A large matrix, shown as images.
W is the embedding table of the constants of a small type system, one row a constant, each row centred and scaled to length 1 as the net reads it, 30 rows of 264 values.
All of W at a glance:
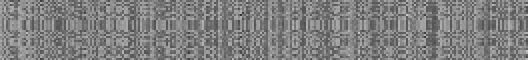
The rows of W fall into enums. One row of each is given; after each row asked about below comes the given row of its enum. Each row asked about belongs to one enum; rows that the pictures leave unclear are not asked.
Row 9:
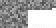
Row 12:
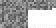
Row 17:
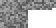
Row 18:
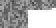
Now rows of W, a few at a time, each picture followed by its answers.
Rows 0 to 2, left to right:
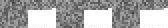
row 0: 18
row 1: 17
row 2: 18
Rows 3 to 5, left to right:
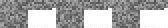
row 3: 17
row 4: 12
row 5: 17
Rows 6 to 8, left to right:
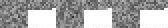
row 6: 9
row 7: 18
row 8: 17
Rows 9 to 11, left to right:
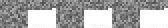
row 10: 12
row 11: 12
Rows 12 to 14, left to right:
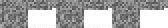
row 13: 12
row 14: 12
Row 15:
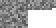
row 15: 9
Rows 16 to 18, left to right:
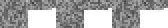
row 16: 18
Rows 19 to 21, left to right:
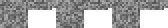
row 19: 12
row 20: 17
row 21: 12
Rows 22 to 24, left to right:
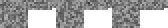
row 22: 12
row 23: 18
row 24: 9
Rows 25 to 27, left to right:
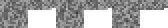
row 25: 18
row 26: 18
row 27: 9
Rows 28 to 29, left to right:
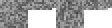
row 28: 17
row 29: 18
